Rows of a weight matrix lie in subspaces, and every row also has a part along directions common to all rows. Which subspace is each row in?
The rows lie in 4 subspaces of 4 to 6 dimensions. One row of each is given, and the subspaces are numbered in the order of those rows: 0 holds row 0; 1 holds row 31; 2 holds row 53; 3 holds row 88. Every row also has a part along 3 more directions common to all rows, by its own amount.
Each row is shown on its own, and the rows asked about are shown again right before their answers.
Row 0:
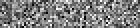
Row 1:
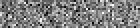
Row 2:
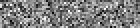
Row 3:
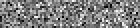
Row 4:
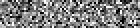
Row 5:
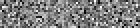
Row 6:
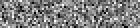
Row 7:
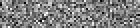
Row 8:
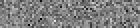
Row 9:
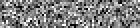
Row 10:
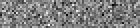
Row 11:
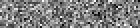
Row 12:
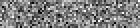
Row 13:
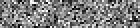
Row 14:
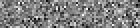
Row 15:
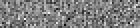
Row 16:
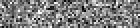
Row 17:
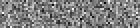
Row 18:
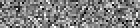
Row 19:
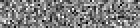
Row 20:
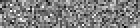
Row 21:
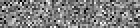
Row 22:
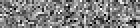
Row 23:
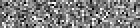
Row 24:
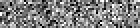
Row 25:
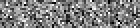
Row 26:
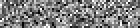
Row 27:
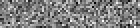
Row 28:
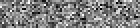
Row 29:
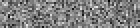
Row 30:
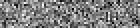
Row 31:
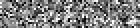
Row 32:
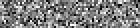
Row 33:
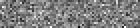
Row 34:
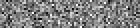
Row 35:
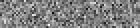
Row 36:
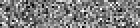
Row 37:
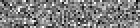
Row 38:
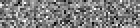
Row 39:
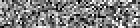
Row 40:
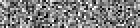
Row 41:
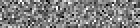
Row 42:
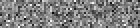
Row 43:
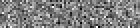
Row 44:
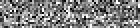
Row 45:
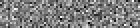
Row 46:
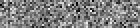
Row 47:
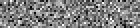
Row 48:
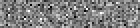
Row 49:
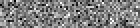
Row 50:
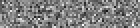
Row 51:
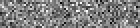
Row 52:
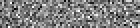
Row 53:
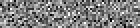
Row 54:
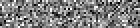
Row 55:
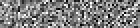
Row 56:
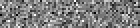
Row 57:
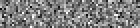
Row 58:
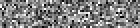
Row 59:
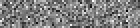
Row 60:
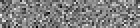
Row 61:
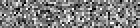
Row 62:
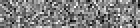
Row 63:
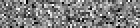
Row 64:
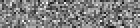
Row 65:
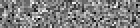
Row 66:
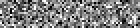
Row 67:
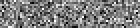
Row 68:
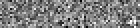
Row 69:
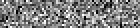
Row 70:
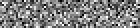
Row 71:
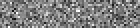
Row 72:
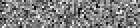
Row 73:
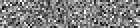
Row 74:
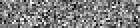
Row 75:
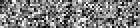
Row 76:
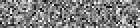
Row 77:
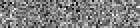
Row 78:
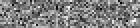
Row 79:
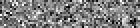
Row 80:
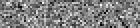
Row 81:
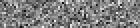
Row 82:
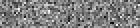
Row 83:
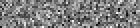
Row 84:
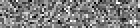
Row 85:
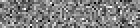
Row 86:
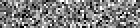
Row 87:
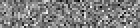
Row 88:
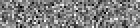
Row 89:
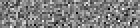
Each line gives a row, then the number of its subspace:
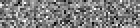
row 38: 0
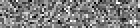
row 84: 1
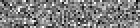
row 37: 0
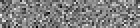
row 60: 2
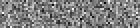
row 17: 0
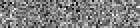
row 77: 2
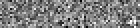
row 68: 1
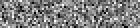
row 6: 3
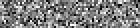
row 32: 3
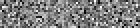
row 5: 3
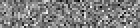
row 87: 0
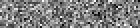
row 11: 2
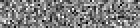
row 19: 0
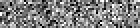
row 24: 2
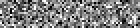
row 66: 1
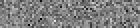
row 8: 2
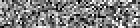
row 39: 1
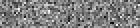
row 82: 0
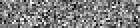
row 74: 3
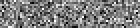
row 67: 3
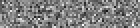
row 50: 3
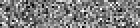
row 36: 0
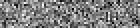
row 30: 0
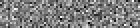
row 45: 2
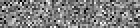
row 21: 3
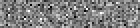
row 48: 2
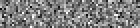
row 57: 0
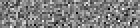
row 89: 0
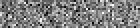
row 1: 2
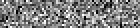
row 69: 1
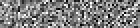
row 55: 0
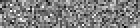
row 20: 3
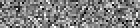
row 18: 3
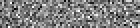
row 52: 2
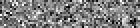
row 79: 1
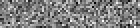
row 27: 1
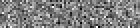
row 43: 0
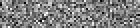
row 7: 2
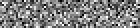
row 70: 0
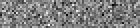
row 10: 2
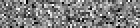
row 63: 0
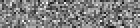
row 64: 3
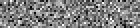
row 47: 2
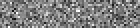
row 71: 2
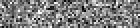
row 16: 3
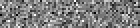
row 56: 2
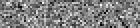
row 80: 3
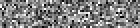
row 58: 0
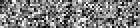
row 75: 1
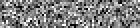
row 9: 3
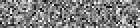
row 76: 1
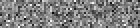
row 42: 2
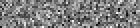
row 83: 0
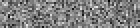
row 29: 0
